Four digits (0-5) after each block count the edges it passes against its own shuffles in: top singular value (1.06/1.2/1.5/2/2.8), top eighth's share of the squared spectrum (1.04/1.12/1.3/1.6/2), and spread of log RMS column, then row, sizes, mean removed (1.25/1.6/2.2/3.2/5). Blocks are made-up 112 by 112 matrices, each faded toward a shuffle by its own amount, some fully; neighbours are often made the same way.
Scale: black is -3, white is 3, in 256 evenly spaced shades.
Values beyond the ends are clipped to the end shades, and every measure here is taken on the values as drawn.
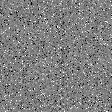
2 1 0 0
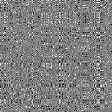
5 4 3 3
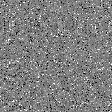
3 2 1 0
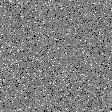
2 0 0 0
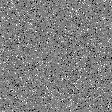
2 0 0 0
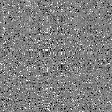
4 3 2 2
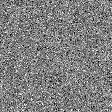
2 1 0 0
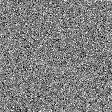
2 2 0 0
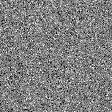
2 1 0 0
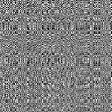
5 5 4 4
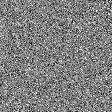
3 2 0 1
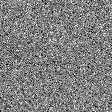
1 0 0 0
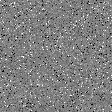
0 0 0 0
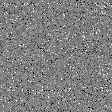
2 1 1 1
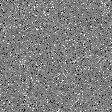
0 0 0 0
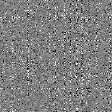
2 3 3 3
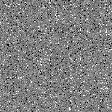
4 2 2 1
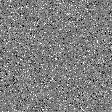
0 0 0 0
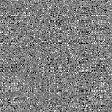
4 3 2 2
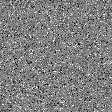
0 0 0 0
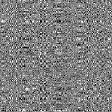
5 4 3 3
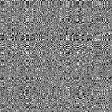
5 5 3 4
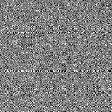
5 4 2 3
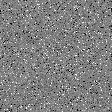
0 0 0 0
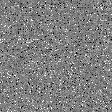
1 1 0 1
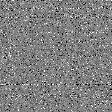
2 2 1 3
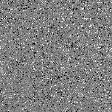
1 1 2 2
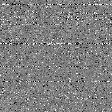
2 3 2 3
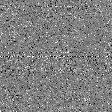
2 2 1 2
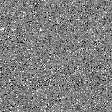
3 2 0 2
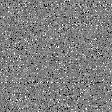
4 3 0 2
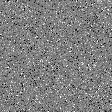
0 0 0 0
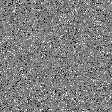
3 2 0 2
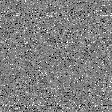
3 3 0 2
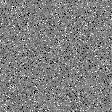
1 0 0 0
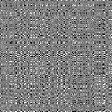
5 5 4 4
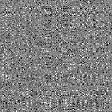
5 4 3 3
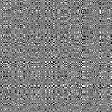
5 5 4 4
